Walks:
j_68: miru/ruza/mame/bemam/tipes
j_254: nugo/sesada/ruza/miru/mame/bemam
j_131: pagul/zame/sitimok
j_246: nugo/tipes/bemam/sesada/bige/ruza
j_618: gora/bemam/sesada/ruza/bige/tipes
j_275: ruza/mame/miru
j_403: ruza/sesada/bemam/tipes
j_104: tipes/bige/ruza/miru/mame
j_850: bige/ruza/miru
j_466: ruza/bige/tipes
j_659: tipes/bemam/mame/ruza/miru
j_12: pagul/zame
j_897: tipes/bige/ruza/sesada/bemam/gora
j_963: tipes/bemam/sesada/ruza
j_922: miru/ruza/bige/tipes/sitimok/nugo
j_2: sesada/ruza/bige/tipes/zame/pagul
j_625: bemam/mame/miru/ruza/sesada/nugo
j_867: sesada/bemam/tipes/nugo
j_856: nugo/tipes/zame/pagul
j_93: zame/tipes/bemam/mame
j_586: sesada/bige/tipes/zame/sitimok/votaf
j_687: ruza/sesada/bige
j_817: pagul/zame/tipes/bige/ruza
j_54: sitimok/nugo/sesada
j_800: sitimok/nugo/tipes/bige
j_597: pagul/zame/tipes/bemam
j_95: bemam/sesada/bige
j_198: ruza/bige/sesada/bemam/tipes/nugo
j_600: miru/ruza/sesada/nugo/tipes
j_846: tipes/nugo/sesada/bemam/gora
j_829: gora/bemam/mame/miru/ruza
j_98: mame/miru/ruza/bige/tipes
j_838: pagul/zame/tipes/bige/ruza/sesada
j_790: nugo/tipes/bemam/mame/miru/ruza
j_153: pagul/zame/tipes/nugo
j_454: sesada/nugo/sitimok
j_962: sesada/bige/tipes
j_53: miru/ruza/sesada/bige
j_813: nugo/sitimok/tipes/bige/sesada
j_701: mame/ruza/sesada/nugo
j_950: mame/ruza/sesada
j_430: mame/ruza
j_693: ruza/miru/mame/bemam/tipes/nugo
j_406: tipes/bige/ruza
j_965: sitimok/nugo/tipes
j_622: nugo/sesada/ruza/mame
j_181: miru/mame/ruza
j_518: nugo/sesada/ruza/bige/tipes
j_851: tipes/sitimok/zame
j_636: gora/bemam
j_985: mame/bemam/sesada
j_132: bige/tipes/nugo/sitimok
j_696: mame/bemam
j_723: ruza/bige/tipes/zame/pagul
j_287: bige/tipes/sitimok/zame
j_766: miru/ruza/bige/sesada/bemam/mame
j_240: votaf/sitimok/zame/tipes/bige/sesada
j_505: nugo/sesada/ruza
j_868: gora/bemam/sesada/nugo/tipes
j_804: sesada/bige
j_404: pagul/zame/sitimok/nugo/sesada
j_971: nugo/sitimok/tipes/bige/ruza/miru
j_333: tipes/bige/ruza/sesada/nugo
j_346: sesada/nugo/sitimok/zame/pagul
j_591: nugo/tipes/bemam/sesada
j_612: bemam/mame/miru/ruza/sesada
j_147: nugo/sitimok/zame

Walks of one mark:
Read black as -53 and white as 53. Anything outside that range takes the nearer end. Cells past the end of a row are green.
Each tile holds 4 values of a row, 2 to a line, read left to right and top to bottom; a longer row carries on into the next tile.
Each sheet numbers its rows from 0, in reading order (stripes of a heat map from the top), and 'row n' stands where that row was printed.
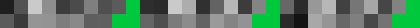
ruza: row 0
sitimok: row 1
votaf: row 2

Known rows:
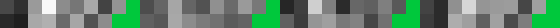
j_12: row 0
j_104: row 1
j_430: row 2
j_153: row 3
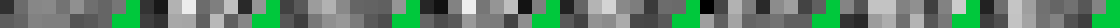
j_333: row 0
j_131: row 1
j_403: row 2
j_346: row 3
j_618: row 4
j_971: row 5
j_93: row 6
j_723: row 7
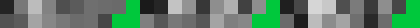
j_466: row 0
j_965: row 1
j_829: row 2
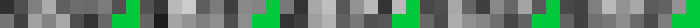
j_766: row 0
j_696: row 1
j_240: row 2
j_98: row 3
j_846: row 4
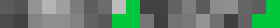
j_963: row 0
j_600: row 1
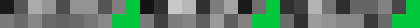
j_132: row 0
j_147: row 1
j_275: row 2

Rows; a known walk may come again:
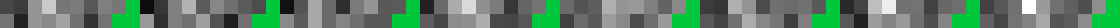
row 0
j_612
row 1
j_254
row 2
j_922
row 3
j_618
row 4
j_962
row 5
j_950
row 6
j_636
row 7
j_95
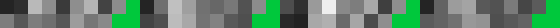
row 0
j_965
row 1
j_723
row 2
j_12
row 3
j_687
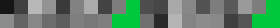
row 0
j_800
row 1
j_68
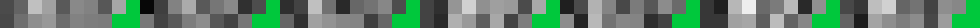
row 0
j_287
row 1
j_505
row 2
j_275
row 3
j_153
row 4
j_693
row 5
j_131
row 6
j_696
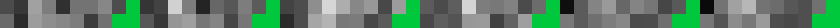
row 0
j_181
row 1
j_430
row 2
j_838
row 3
j_804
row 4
j_518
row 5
j_198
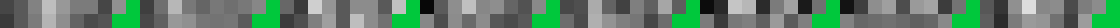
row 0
j_2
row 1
j_406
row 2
j_851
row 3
j_246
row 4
j_98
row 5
j_147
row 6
j_813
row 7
j_985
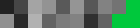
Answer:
j_790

